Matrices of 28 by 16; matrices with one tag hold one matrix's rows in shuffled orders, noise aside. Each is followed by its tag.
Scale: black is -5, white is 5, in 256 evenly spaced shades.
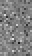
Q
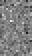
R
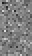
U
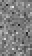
Q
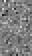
U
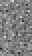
Q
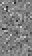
U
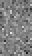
R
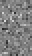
U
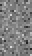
R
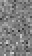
Q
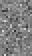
U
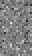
R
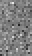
Q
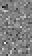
U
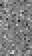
Q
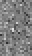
Q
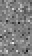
Q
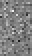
Q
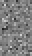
U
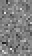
U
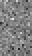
Q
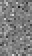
Q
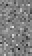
Q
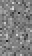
Q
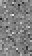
Q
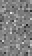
R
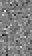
U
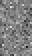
R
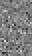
U
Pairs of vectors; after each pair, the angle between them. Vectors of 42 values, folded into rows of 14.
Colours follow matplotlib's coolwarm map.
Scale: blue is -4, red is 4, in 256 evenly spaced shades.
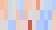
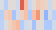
orthogonal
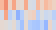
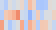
partly opposed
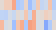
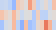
nearly opposite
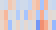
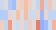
nearly opposite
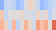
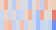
partly opposed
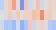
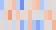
partly aligned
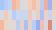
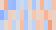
orthogonal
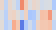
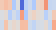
partly opposed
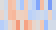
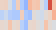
partly opposed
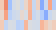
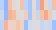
nearly opposite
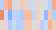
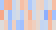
nearly parallel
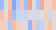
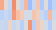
nearly opposite
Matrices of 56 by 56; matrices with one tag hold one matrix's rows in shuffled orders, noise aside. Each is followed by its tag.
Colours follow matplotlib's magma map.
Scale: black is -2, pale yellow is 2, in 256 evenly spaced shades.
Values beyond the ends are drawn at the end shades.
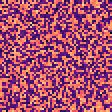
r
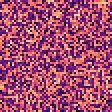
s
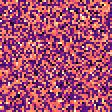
s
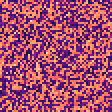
s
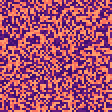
r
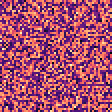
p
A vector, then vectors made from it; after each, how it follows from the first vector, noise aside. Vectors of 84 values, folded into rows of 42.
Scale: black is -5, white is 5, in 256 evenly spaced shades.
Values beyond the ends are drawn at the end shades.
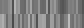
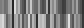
scaled up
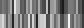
scaled up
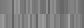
shrunk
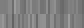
shrunk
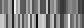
scaled up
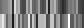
scaled up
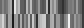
scaled up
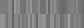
shrunk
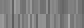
shrunk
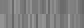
shrunk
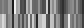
scaled up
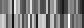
scaled up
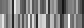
scaled up
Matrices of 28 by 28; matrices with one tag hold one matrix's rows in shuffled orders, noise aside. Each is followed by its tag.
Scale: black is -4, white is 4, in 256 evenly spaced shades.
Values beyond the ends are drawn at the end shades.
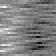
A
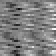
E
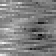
A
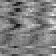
E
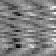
E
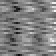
E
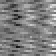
E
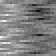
A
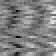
E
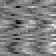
E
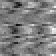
E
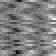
E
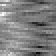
A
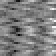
E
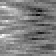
A
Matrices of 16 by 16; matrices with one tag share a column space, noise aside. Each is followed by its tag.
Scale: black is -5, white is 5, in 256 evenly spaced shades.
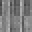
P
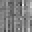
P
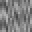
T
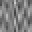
T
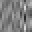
T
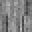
P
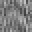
T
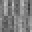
P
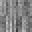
P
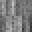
P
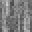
P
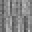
P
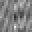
T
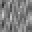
T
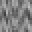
T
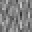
T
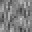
T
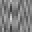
T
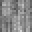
P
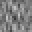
T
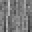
P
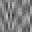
T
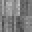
P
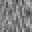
T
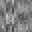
T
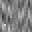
T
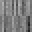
P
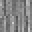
P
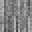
P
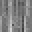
P
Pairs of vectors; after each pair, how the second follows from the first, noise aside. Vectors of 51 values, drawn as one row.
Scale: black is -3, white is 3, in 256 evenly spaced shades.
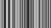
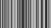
reversed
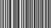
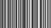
reversed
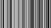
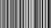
shuffled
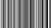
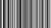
reversed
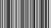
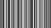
shuffled
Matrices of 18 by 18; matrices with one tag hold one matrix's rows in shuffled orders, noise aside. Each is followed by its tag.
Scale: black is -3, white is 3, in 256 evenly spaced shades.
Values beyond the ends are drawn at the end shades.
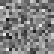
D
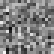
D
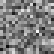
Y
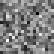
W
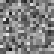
D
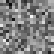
D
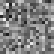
D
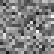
Y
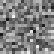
Y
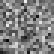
W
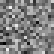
W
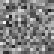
D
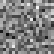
Y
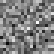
Y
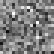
Y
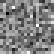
Y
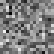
D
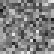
Y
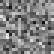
D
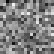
Y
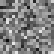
W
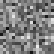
Y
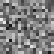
D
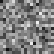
Y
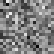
W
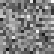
Y
